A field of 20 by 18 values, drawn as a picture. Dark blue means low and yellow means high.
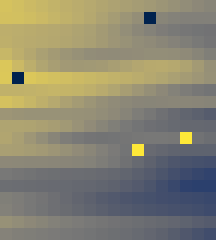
Slope: up to the top left. Ninth with the lowest average: bottom right. Ninth with the highest average: top left. Grain: streaks across. Lone odd cells: 4, 2 higher and 2 lower than their neighbours. Histogram: bell-shaped.
